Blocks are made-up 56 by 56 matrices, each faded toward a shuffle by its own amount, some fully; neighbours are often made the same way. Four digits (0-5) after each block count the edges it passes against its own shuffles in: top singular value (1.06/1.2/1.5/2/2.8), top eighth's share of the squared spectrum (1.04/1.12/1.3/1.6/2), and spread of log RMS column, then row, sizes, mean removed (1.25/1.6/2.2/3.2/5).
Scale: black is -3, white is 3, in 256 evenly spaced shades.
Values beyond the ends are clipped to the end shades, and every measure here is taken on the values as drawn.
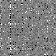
4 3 2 1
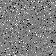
1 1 0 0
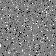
0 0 0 0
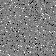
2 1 0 0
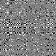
4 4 2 3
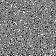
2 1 0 0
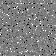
2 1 0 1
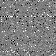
3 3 0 1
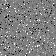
0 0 0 0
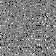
3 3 1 2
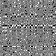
4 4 1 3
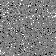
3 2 0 1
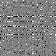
4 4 1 3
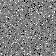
0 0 0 0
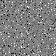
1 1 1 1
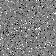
2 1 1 0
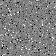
0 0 0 0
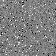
1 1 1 0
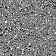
2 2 0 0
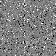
2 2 0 0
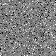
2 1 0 0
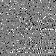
3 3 1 1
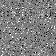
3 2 0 0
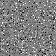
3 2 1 0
